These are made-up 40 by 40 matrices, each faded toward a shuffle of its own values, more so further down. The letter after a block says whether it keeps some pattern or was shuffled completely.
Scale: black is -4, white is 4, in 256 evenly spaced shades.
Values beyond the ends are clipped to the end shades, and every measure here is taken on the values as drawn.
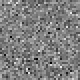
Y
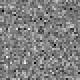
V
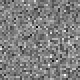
Y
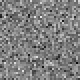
Y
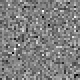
V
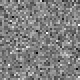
Y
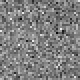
V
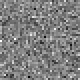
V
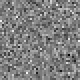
V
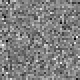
Y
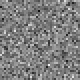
Y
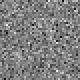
Y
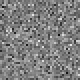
Y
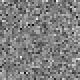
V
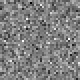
V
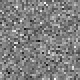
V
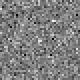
Y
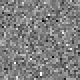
Y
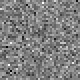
Y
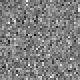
V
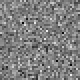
V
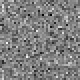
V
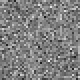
V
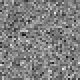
Y
